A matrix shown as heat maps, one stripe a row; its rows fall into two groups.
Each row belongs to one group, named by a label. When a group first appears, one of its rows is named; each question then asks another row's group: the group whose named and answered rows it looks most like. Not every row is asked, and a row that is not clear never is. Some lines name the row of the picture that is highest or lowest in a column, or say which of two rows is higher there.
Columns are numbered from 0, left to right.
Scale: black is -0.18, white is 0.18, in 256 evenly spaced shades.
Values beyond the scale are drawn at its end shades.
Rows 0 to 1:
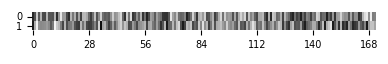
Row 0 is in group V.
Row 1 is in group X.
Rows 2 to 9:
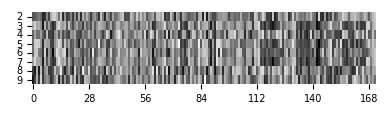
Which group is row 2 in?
V
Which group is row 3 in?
X
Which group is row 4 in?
V
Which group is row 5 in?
X
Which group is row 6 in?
X
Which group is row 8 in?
V
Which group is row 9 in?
V
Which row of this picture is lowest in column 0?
9
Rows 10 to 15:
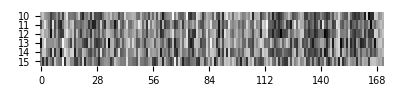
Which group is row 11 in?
X
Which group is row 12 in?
X
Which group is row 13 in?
X
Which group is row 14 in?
X
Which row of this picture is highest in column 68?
10
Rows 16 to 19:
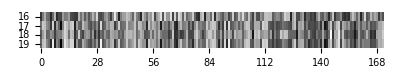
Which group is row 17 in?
X
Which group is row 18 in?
X
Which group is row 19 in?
X
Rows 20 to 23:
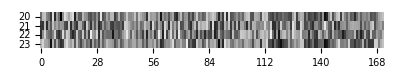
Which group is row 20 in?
X
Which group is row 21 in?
V
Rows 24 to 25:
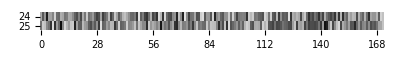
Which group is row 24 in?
V
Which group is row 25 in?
X
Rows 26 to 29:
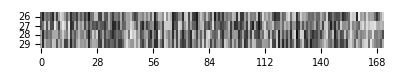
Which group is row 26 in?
V
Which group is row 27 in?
V
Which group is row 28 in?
V
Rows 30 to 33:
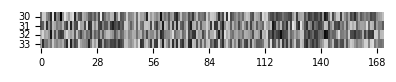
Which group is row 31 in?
V
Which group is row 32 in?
X
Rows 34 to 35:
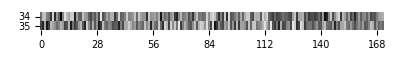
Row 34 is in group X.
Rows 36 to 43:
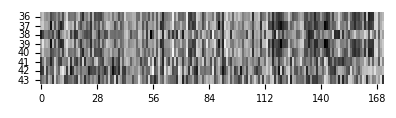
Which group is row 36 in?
X
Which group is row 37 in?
X
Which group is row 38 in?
V
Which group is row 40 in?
X
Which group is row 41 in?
V
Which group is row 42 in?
V
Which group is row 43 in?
V
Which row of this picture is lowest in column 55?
38
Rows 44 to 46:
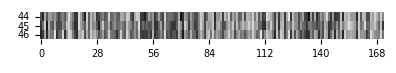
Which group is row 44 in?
V
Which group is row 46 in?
V
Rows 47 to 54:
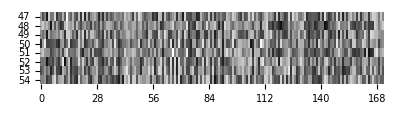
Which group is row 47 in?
V
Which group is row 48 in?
X
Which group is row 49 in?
V
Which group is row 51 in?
X
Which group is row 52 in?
V
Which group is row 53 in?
V
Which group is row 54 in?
V
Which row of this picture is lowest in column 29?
47
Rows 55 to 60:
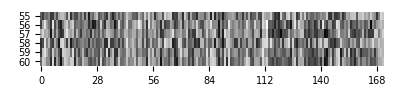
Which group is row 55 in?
V
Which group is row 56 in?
X
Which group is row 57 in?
X
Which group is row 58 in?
V
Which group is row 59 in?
X
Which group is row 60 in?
X
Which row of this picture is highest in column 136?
58
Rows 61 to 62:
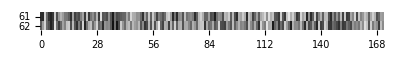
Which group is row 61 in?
V
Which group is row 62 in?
V
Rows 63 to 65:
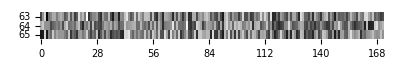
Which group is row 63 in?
V
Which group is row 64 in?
X
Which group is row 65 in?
V
